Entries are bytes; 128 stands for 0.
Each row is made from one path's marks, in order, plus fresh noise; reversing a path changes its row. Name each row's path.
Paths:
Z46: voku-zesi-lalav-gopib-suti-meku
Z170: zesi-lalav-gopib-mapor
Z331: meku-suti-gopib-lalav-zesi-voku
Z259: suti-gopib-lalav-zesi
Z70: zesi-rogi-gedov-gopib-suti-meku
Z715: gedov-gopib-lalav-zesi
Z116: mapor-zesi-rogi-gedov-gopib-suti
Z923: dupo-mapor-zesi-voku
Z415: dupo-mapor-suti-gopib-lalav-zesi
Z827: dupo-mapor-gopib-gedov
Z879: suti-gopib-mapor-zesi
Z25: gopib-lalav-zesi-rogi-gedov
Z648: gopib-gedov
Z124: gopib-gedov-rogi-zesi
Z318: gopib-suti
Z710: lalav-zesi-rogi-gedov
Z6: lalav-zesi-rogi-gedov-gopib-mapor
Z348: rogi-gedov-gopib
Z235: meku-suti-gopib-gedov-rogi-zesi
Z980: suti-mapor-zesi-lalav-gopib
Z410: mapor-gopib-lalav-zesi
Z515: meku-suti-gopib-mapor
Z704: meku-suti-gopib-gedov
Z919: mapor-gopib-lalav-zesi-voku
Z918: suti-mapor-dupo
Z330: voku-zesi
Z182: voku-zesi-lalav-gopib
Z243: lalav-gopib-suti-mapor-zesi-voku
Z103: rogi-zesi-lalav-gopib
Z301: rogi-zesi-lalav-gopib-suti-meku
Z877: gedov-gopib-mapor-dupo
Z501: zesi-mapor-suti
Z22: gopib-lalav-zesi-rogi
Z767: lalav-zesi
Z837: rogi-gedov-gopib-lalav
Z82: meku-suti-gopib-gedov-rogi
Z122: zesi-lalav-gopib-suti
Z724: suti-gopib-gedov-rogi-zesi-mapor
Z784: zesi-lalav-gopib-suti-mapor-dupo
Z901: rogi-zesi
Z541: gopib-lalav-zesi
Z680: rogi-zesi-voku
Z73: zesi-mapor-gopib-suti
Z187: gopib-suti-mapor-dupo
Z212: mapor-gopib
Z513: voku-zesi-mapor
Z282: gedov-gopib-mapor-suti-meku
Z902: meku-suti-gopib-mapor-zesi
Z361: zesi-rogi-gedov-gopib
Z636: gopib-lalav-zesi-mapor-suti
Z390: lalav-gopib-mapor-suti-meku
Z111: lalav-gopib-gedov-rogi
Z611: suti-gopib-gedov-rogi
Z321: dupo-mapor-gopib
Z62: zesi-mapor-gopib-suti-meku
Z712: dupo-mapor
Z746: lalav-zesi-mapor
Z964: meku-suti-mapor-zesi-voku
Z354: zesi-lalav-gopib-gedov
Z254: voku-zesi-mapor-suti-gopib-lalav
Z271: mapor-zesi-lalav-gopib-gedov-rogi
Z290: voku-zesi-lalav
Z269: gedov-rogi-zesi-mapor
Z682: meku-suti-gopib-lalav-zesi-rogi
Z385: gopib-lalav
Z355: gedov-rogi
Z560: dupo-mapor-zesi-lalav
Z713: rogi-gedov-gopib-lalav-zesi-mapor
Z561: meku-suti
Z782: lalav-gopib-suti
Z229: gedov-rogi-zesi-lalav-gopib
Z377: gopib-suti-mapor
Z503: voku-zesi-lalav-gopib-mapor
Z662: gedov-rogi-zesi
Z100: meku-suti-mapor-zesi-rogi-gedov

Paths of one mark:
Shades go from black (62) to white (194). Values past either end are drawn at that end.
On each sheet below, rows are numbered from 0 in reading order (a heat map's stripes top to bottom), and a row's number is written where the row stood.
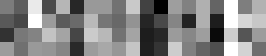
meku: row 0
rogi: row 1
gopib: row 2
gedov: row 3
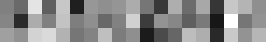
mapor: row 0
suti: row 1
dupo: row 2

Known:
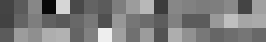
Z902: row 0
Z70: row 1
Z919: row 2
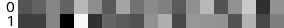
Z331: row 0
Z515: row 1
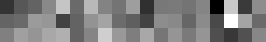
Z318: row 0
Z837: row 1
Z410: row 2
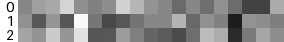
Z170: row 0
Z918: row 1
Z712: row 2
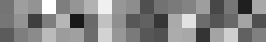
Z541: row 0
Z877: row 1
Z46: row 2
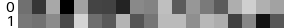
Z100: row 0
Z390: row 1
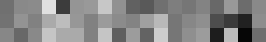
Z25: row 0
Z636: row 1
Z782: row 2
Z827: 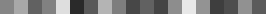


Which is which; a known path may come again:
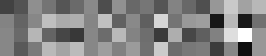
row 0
Z70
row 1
Z782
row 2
Z269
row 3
Z259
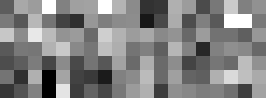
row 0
Z182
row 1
Z355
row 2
Z746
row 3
Z254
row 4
Z116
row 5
Z100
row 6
Z902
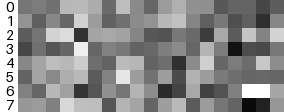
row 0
Z243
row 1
Z980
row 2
Z103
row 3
Z187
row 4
Z923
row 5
Z919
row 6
Z662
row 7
Z784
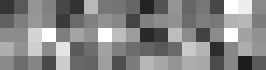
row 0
Z348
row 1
Z713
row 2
Z290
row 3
Z712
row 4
Z390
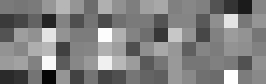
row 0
Z636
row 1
Z235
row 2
Z503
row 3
Z6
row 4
Z354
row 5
Z82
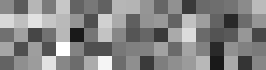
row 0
Z501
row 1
Z560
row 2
Z877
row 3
Z918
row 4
Z385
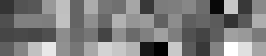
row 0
Z318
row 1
Z73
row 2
Z724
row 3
Z330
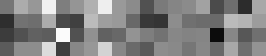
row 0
Z541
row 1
Z124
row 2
Z377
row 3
Z25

